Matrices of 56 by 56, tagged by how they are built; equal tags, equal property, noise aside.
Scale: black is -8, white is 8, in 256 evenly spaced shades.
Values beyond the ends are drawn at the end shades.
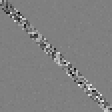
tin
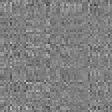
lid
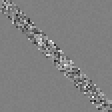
tin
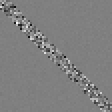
tin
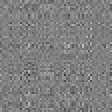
lid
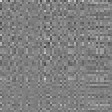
lid
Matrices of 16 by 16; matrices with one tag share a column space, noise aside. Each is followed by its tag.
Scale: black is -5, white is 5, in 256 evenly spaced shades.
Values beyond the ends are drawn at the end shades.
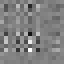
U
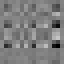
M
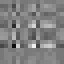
M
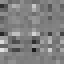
U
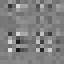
U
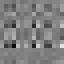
M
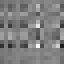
M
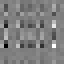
M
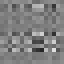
U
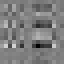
M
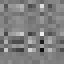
U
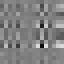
M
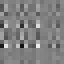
M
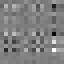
U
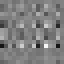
M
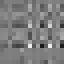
M
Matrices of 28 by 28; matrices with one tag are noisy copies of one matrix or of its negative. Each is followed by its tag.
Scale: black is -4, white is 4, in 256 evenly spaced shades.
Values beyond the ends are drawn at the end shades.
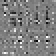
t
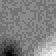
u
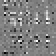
t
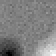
u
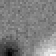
u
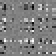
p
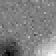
u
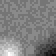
u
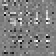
t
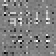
t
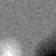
u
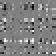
p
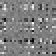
p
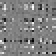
p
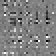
t
